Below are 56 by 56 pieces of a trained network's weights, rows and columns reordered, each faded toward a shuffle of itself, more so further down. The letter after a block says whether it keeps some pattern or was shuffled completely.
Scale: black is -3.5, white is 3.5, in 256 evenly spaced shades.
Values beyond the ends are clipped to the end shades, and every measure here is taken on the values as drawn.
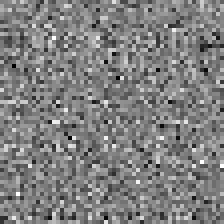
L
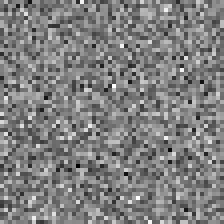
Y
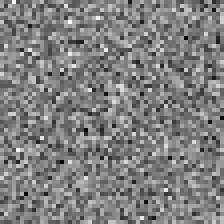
Y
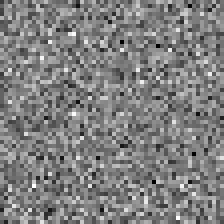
Y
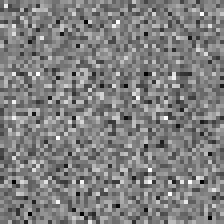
L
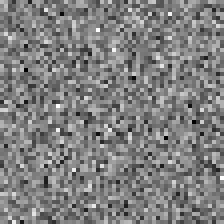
Y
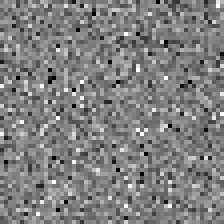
Y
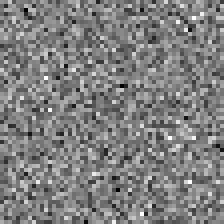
Y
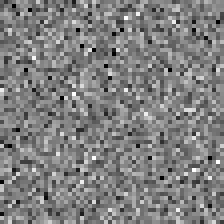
Y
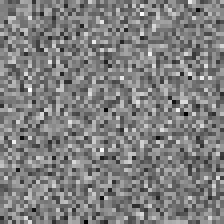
L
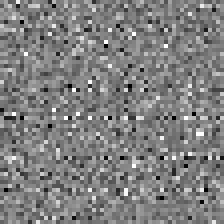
L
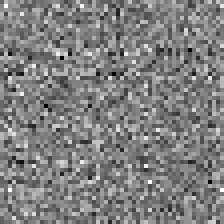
L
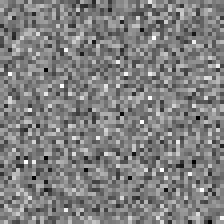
Y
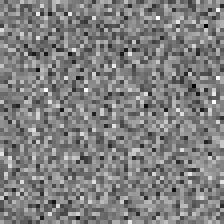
Y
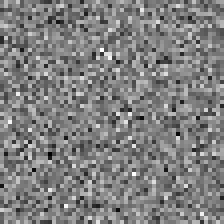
Y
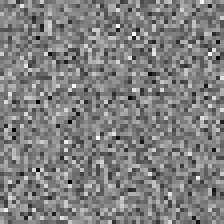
Y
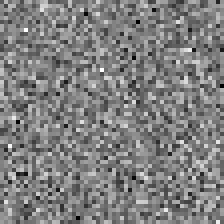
L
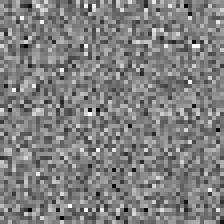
L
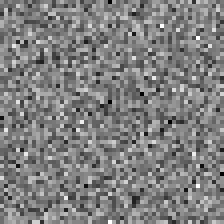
Y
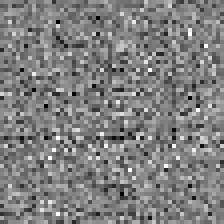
L
